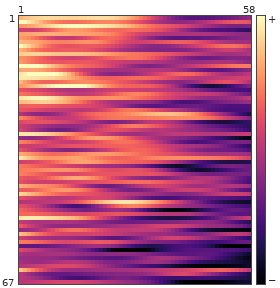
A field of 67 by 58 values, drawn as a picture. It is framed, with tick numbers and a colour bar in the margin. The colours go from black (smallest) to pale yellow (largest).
Ninth with the lowest average: bottom right. Grain: streaks across. Ninth with the highest average: top left. Slope: up to the top left.
